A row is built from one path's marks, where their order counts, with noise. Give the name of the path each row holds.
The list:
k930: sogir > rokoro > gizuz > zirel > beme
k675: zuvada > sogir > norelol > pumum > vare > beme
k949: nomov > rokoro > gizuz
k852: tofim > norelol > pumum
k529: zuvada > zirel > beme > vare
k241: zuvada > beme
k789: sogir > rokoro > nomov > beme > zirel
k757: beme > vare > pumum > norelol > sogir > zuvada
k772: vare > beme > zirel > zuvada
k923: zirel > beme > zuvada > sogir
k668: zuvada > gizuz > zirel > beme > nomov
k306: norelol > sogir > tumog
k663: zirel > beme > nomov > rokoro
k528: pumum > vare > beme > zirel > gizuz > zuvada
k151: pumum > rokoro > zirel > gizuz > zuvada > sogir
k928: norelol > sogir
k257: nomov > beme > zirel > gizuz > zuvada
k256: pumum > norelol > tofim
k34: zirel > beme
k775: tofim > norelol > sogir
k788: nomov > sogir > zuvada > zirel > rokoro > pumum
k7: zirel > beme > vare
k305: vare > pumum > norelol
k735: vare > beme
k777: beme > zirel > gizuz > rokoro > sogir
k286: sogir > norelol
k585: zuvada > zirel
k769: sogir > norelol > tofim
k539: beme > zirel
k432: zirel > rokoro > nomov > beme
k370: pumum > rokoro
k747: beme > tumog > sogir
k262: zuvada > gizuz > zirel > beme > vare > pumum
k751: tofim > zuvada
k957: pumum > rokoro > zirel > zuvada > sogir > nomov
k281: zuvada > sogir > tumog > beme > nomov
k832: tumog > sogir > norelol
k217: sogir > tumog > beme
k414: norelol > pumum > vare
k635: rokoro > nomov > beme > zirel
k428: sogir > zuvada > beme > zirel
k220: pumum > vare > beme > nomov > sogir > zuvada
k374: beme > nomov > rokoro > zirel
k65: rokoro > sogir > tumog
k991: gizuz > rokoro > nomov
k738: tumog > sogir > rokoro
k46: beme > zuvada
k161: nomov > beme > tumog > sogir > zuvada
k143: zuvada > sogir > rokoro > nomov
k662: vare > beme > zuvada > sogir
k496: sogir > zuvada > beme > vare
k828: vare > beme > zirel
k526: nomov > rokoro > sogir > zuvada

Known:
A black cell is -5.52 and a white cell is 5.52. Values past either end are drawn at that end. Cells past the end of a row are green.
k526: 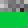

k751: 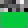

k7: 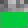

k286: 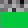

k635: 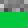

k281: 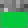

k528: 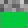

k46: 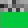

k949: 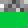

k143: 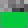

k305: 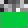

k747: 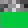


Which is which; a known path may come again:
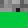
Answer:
k428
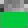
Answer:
k757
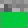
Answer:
k374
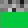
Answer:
k286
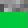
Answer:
k496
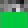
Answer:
k306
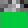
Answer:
k217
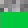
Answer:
k161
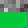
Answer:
k281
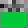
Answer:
k241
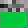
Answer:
k46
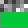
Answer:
k414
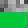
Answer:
k828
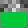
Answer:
k747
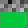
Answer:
k769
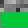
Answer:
k923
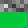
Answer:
k957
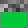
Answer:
k151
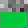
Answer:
k526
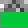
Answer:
k949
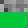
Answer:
k663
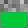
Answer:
k528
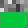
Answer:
k668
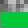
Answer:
k7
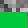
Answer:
k539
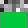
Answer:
k305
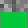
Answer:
k675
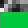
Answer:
k585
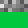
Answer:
k789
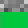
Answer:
k635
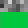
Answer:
k529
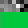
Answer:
k738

